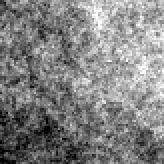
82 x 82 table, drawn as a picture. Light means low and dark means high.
The halves do not mirror each other. The ninth with the highest average is the bottom left. There is an overall slope up to the bottom left. No row or column stands out. The texture is blotchy.
